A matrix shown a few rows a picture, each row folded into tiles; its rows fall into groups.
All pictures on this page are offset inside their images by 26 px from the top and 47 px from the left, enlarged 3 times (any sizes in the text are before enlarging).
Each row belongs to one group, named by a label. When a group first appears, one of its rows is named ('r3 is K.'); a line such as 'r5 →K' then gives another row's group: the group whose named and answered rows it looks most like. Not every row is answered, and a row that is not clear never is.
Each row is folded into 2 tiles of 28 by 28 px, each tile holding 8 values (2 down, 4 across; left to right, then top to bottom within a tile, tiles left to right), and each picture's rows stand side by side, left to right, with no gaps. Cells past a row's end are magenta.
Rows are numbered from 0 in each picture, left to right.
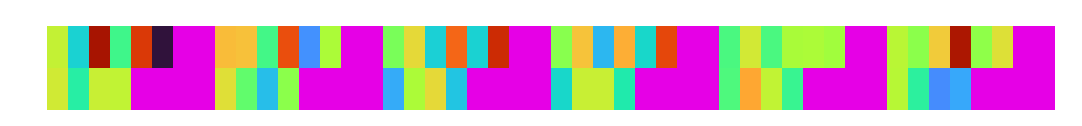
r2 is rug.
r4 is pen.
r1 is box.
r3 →rug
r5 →box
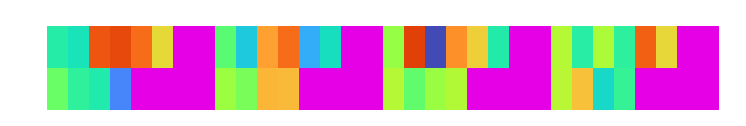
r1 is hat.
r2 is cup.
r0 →box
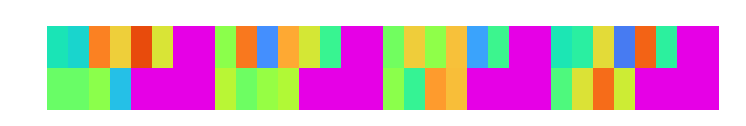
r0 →box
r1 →cup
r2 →hat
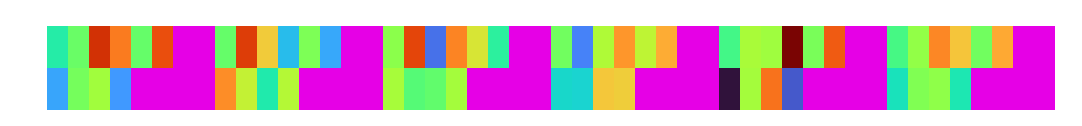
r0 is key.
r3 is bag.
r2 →cup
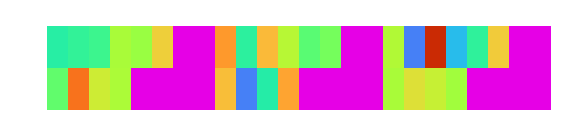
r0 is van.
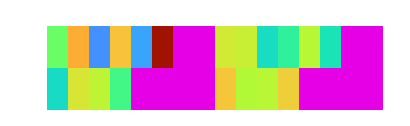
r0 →rug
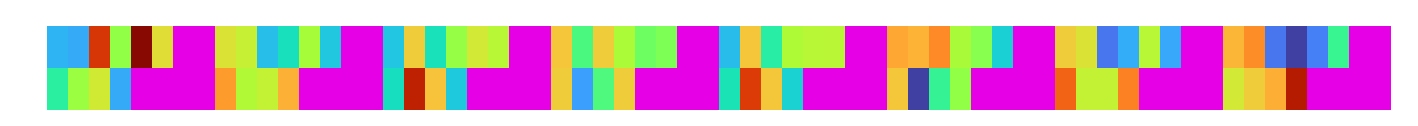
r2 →pen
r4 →pen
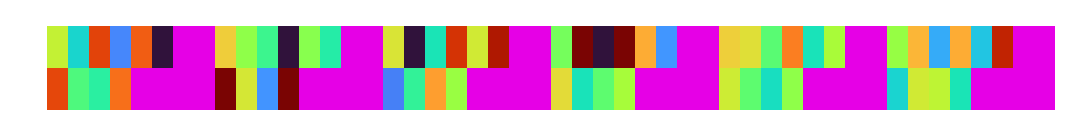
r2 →bag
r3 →cup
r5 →rug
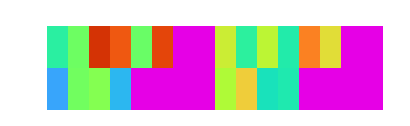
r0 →key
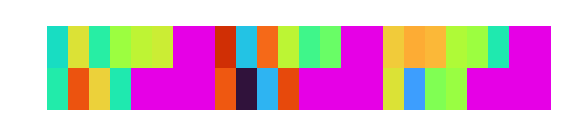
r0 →pen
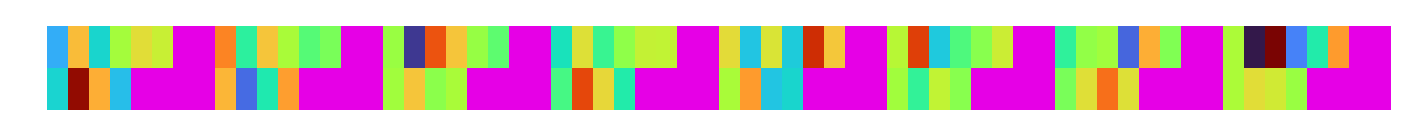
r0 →pen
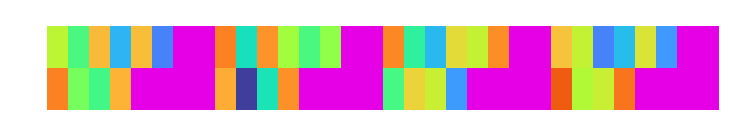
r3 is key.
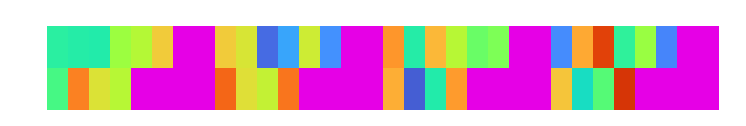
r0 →van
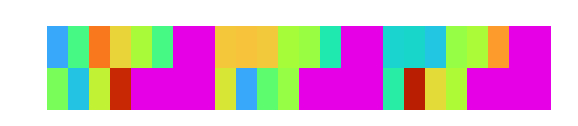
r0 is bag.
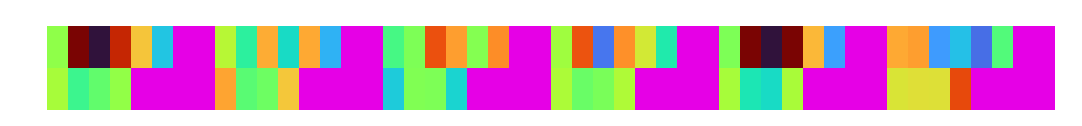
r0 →cup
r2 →key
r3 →cup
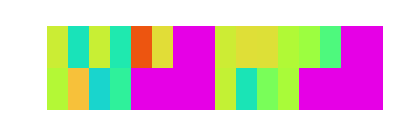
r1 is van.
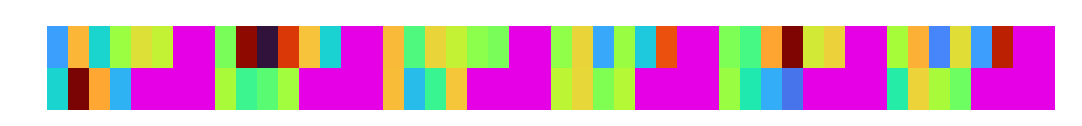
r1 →cup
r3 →rug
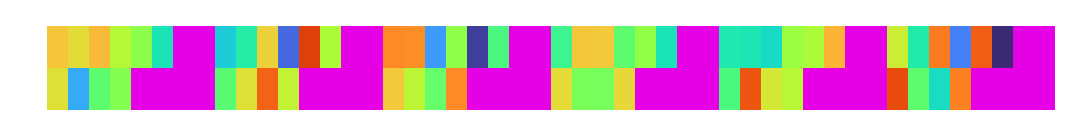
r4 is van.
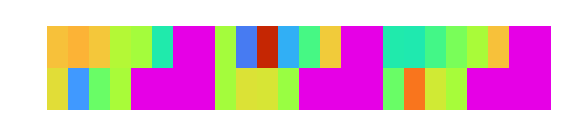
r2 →van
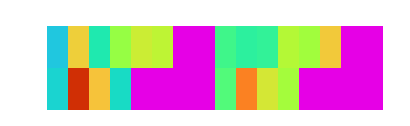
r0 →pen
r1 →van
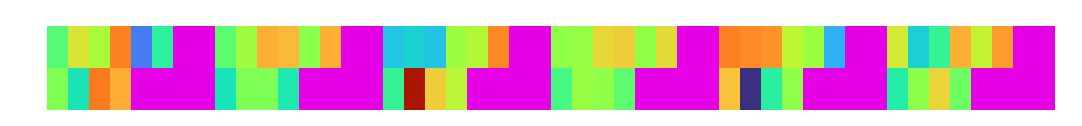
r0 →hat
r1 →key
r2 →van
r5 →bag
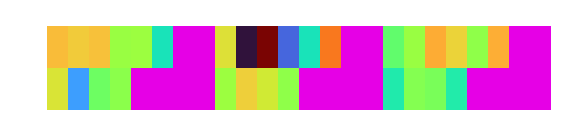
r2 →key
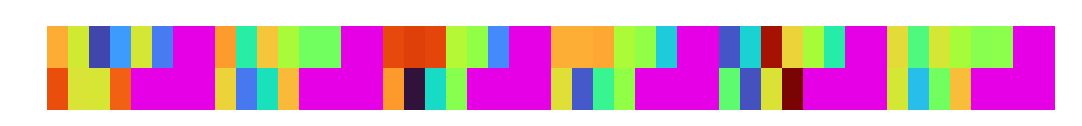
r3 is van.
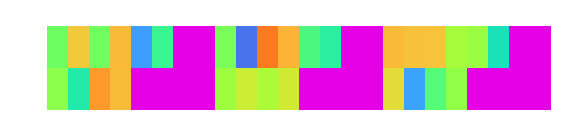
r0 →hat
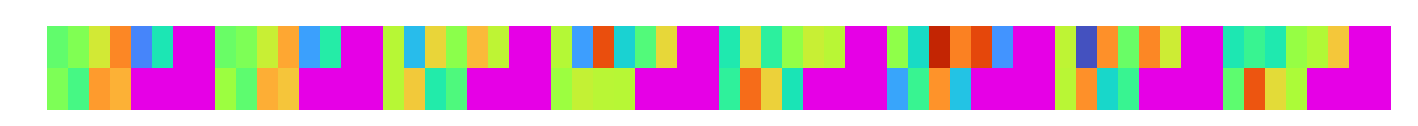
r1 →hat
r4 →pen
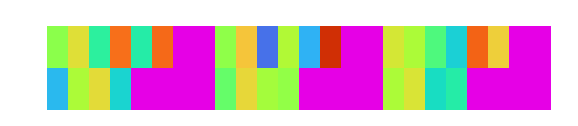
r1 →rug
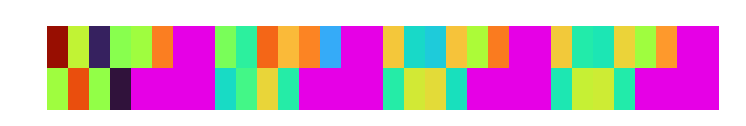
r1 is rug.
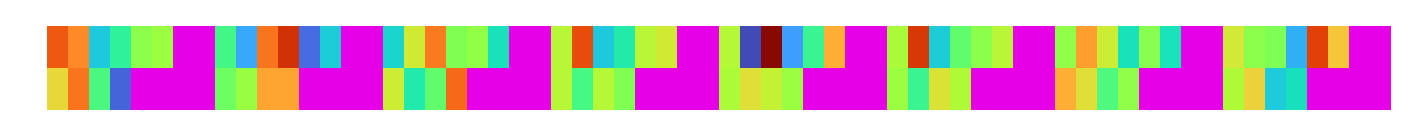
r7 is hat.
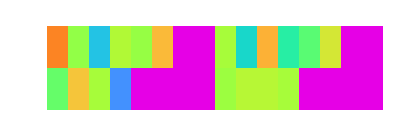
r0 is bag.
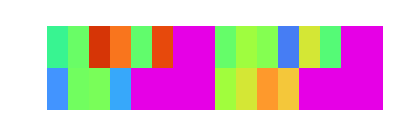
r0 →key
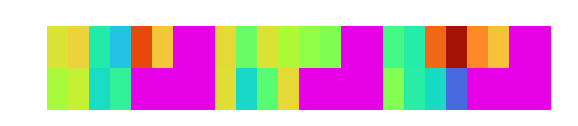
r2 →box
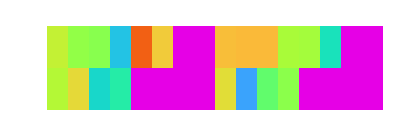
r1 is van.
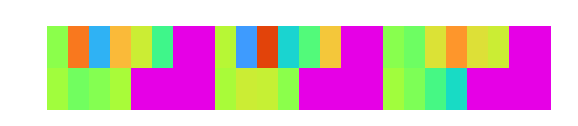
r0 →cup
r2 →box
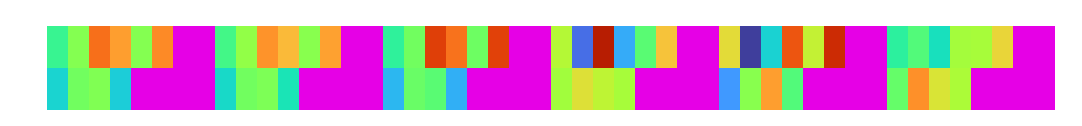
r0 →key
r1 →key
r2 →key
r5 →van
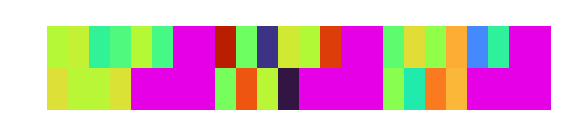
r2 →hat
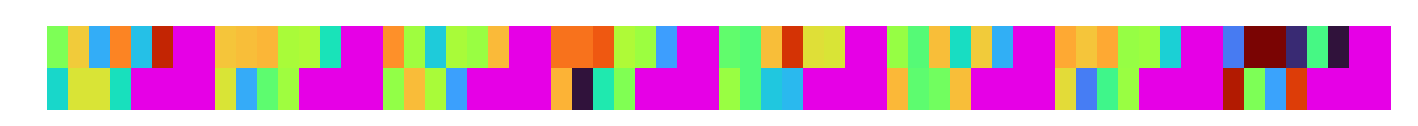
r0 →rug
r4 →box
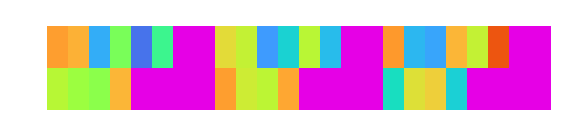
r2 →bag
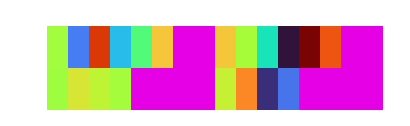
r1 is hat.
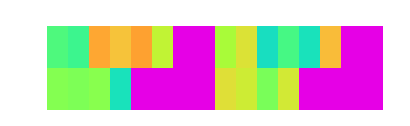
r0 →box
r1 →rug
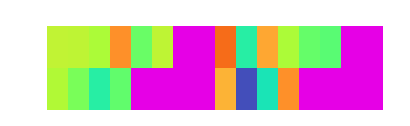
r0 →box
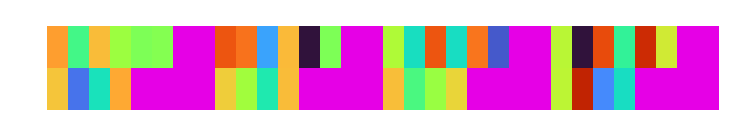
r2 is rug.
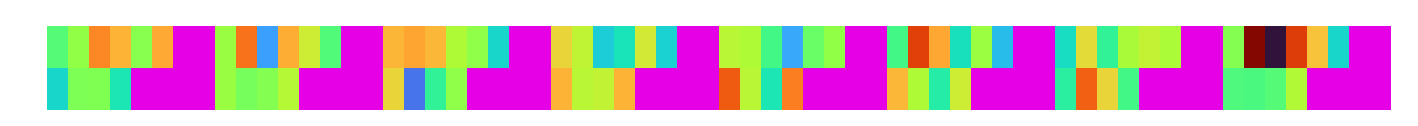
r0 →key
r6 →pen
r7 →cup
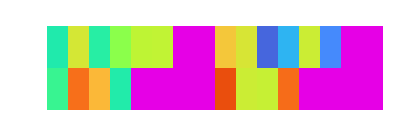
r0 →pen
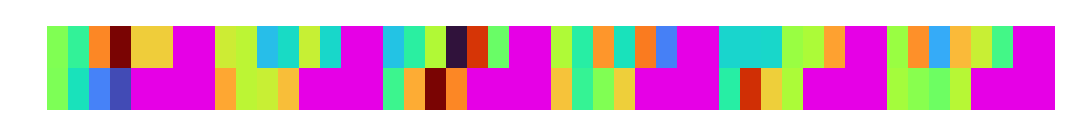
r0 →box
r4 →van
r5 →cup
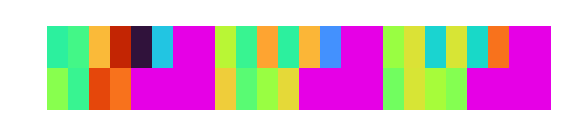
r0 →hat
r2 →rug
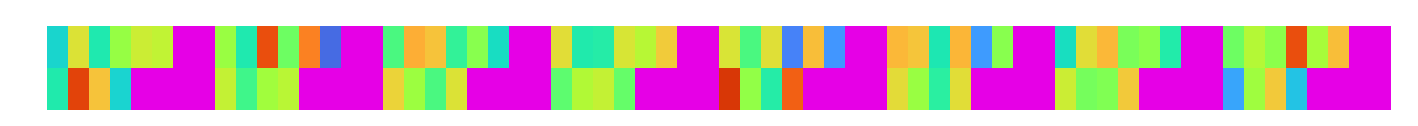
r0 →pen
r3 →bag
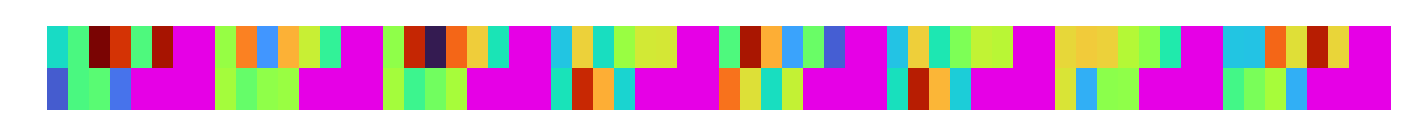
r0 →key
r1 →cup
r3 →pen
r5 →pen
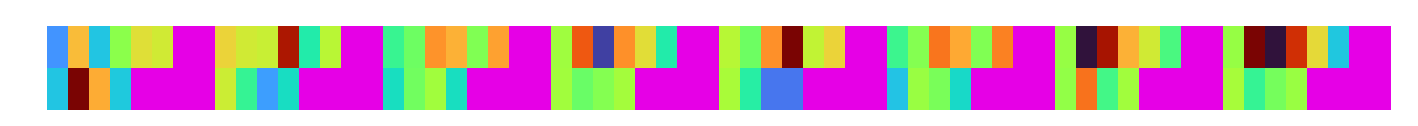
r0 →pen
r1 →box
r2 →key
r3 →cup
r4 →box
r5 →key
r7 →cup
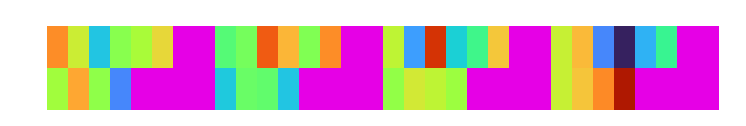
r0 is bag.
